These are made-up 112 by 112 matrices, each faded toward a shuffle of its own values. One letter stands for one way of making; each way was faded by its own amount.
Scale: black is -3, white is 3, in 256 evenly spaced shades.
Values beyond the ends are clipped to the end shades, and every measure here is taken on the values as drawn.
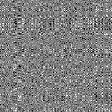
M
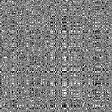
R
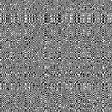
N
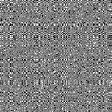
N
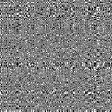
M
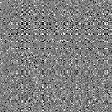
R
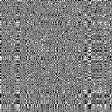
N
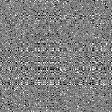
R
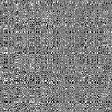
M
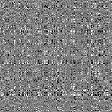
M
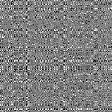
N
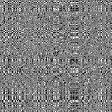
N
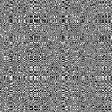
N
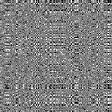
N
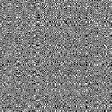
M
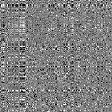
R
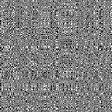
M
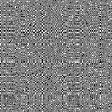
N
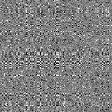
R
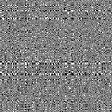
R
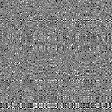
R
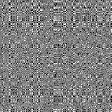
N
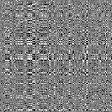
N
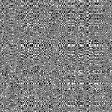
R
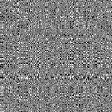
M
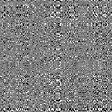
M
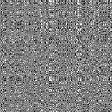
M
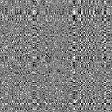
N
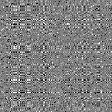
N
